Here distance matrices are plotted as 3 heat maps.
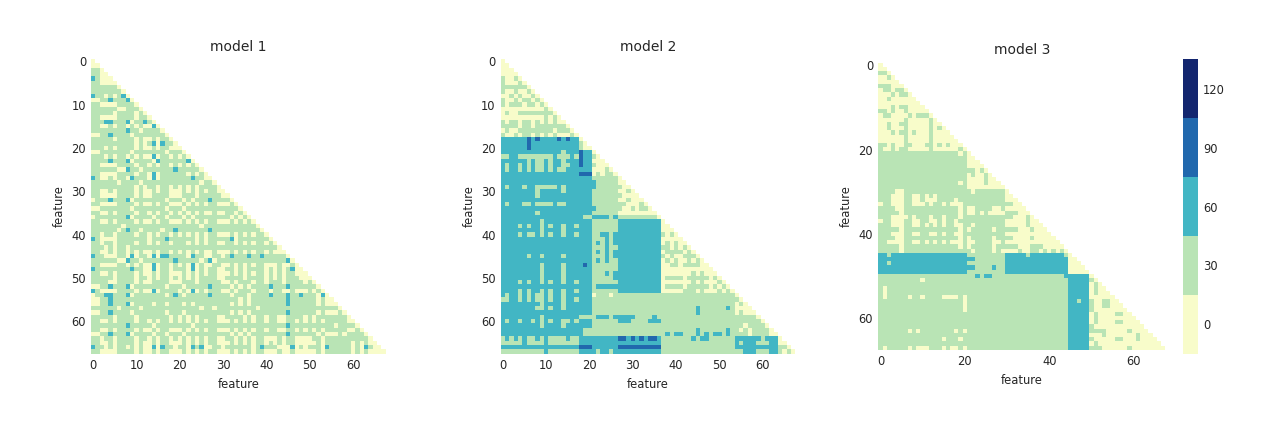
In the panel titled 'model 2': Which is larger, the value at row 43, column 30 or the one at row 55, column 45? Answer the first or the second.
the first
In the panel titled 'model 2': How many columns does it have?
68
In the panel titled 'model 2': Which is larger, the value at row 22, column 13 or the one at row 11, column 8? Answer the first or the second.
the first
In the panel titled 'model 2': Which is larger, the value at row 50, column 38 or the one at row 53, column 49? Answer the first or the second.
the first
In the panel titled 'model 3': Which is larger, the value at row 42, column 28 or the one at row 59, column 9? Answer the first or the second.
the second
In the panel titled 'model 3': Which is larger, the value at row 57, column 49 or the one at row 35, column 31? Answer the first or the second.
the first
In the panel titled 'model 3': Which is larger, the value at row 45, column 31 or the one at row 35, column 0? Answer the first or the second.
the first
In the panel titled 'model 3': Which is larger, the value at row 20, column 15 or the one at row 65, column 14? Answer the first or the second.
the second
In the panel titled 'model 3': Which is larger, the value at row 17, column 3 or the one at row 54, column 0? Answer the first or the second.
the second
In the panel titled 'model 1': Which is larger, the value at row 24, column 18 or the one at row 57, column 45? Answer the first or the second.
the second
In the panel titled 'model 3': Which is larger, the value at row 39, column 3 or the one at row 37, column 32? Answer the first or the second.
the first
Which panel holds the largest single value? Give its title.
model 2
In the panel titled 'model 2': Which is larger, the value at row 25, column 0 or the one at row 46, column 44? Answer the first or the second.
the first
